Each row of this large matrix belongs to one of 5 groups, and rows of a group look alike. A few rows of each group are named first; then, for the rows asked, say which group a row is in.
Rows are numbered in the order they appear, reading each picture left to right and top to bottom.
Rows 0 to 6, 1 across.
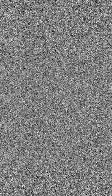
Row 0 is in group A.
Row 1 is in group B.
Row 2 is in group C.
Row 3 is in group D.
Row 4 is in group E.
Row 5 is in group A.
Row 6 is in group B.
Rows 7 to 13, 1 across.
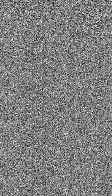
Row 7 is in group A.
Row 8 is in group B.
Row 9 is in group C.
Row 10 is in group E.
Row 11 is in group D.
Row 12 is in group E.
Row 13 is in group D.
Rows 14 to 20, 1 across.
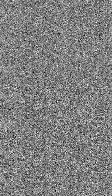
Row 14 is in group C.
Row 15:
C
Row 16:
D
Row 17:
B
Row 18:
E
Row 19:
B
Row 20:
B
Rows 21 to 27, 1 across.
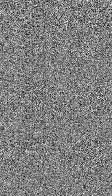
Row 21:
D
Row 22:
B
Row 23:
B
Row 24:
E
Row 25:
B
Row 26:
A
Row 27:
A
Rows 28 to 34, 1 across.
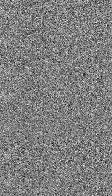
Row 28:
C
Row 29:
E
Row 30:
A
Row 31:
E
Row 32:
A
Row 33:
A
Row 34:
A
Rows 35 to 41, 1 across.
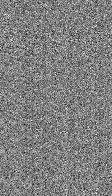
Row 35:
A
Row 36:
B
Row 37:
B
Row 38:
E
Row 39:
C
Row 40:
C
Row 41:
D
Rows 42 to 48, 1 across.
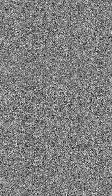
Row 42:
B
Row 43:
D
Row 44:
E
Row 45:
E
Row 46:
B
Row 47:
B
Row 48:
D
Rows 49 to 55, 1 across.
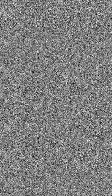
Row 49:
E
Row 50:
A
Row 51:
D
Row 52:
B
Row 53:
A
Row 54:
D
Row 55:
B
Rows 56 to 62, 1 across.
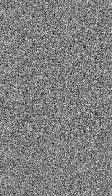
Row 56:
D
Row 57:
A
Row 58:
A
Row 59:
B
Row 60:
A
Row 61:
E
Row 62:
E
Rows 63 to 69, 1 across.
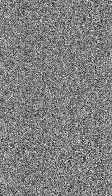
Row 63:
A
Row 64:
E
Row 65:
C
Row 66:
B
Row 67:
C
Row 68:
A
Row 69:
E
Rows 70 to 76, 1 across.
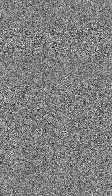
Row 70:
D
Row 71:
B
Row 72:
C
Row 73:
A
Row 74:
C
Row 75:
B
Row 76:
E
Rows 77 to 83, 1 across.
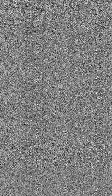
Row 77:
B
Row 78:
C
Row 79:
C
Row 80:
E
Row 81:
C
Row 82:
E
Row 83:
C
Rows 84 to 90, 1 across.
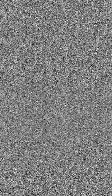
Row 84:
C
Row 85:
D
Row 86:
B
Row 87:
C
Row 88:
C
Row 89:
A
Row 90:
B
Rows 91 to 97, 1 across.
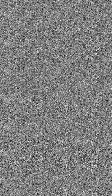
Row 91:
A
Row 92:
A
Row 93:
A
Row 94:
D
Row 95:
A
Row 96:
D
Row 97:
D
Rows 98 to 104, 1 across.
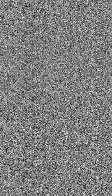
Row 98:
B
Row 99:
E
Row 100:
E
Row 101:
E
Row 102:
D
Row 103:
B
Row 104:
A
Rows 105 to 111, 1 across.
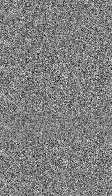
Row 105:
B
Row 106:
A
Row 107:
D
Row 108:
E
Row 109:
A
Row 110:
D
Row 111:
C
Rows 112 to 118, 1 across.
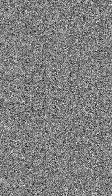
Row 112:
A
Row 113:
C
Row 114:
B
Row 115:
B
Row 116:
A
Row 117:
B
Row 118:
D
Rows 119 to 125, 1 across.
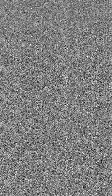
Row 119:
C
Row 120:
C
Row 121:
D
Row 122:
C
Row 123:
D
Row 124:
A
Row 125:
A
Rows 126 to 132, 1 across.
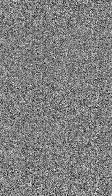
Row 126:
B
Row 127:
D
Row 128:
C
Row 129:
D
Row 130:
A
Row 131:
B
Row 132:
D
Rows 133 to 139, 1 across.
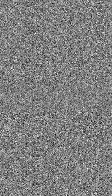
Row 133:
E
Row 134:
E
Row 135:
B
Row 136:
D
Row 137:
A
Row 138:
D
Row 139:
D
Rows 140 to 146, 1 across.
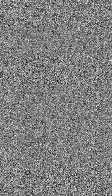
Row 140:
B
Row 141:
A
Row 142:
D
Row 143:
A
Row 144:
B
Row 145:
E
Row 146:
B
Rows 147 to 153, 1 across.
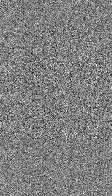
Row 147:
A
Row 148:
B
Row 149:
E
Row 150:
D
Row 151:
D
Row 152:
C
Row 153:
C
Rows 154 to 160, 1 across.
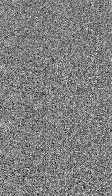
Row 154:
C
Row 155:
A
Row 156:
D
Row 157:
B
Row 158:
E
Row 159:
B
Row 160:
A
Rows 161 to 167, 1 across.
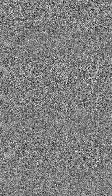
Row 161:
B
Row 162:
A
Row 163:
D
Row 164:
D
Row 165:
D
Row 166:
A
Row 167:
B
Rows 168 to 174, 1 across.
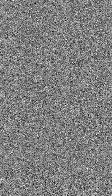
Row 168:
C
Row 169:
E
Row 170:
B
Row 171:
C
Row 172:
A
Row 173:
B
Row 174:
D
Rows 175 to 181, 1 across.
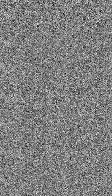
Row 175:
A
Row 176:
A
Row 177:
C
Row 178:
B
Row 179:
E
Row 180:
B
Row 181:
C
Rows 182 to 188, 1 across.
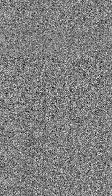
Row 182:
A
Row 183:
C
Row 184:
A
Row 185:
B
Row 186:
B
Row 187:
E
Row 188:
E
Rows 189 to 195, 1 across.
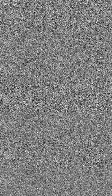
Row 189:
B
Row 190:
A
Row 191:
E
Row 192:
D
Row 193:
E
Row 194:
A
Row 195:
E
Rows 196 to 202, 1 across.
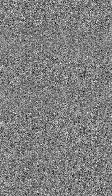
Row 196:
B
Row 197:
C
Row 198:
D
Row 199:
C
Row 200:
D
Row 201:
A
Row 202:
A
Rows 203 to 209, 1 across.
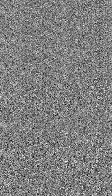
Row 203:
C
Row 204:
C
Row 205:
C
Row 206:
E
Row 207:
D
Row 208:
D
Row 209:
A
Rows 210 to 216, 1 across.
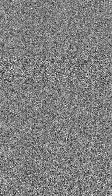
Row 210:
C
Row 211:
B
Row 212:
B
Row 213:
C
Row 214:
D
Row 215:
E
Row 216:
E
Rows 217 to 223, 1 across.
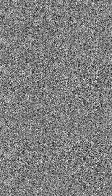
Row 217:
B
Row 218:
D
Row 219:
D
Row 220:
A
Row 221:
C
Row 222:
A
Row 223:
A
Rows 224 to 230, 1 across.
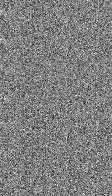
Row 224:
D
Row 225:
D
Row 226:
B
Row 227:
A
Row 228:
D
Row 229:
E
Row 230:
B
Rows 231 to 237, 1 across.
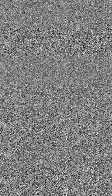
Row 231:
C
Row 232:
A
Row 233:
C
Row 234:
B
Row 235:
D
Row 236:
A
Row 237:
D
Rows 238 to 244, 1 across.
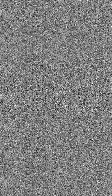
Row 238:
D
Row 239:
C
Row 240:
E
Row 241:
D
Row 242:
A
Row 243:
B
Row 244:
E
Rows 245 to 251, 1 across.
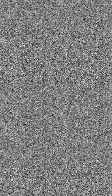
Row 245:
A
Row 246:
D
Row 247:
B
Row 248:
C
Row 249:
C
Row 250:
D
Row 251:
B
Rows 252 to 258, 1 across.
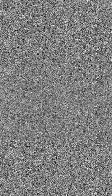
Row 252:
D
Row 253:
A
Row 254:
A
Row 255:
C
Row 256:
A
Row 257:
B
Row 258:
D
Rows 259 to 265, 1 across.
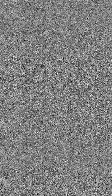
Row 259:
B
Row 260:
C
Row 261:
B
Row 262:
B
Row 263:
E
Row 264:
C
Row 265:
D
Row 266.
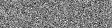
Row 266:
C
